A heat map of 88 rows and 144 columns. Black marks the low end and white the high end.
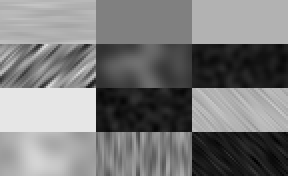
The table splits into 4 rows of 3 panels. Panel 1,1: high, streaked across, faint in contrast. Panel 1,2: middling, flat. Panel 1,3: high, flat. Panel 2,1: middling, slanting up to the right, strong in contrast. Panel 2,2: low, smooth. Panel 2,3: very low, blotchy, faint in contrast. Panel 3,1: very high, flat. Panel 3,2: very low, blotchy, faint in contrast. Panel 3,3: high, slanting down to the right, faint in contrast. Panel 4,1: high, smooth. Panel 4,2: middling, streaked downward. Panel 4,3: very low, slanting down to the right, faint in contrast.
